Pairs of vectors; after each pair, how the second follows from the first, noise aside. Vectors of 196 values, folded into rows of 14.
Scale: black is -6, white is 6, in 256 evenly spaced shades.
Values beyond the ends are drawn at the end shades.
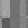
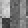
scaled up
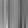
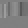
partly zeroed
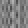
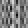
scaled up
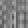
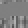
partly zeroed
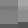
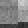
scaled up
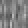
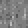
partly zeroed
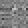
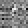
scaled up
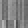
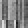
scaled up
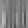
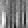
scaled up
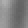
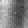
scaled up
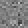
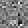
scaled up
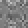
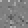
partly zeroed
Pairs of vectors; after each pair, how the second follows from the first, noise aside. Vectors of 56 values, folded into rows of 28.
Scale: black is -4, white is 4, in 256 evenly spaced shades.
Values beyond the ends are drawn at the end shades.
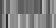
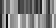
scaled up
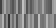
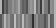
wrapped around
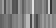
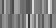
sign-scrambled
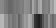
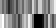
scaled up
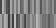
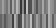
wrapped around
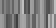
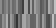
sign-scrambled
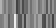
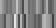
sign-scrambled
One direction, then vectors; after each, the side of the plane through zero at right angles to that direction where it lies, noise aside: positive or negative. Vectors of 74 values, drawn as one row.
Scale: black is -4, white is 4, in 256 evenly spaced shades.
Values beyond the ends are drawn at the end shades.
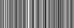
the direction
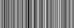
negative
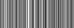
positive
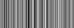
negative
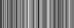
positive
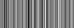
negative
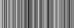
negative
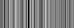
negative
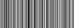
negative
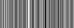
positive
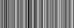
negative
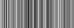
negative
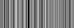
negative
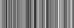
negative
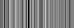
negative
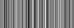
negative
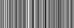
positive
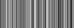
positive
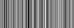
negative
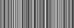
negative
